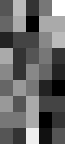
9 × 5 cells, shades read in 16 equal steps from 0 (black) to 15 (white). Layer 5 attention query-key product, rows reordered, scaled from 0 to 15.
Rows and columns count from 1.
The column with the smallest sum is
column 4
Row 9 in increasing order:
1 3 5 5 14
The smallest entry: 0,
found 3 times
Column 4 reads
7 10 8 7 6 2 4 0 1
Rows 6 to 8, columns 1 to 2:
6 9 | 9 5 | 7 7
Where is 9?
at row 6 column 2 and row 7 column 1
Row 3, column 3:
4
